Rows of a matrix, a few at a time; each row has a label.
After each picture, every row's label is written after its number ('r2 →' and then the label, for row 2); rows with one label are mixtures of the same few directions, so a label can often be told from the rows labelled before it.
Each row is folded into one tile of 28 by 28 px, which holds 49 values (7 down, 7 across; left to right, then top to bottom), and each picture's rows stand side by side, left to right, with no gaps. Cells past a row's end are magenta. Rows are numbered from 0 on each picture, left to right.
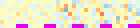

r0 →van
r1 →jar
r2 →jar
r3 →jar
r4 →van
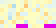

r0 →van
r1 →jar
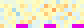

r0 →jar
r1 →van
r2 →jar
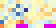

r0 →van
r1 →van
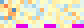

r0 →jar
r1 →jar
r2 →jar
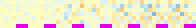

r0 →van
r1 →van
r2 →van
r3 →jar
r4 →jar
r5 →jar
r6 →jar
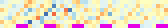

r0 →van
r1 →van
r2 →jar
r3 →van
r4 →van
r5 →van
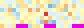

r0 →jar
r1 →jar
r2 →jar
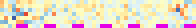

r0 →van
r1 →van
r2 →jar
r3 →jar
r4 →van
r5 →jar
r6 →jar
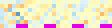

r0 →jar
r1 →van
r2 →van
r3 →van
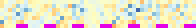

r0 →van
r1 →van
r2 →van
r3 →jar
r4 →van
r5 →jar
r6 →jar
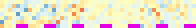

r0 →van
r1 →van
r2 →van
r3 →van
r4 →jar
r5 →jar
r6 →jar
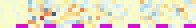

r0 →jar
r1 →van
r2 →van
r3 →van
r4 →jar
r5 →jar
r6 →jar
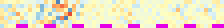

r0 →jar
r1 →van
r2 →jar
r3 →jar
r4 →jar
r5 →jar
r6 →jar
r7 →jar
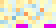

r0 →van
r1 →jar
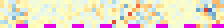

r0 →van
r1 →van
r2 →van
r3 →jar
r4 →van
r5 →jar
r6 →jar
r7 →jar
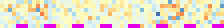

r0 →jar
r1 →jar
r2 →jar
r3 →van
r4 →jar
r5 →jar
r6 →jar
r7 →van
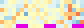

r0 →van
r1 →jar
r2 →van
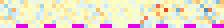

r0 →jar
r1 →van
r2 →jar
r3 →jar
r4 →jar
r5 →van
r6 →jar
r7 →jar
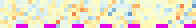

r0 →van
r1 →jar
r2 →van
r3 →van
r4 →jar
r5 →van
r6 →van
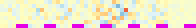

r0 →jar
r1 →jar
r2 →jar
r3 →van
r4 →jar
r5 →van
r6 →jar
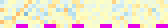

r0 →van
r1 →jar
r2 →jar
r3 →jar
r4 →jar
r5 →jar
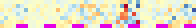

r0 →van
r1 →jar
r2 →van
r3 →jar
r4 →van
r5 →van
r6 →van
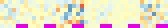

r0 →jar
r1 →van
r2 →van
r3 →van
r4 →van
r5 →jar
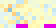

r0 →jar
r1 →van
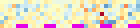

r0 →van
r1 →jar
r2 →van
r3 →jar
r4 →van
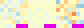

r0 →jar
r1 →jar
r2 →jar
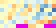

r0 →van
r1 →van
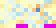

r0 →van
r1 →jar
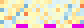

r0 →van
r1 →jar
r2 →van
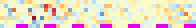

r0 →jar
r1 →van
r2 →jar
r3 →jar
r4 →jar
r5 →van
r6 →jar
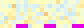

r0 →van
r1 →jar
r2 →jar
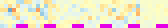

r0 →jar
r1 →jar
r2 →van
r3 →van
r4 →van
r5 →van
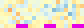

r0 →jar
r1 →van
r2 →jar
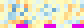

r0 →van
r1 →van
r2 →van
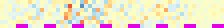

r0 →van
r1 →jar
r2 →van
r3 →jar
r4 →jar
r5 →van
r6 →jar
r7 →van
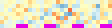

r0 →van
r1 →van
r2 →jar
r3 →van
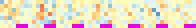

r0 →jar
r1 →van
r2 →van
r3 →van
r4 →jar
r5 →jar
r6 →jar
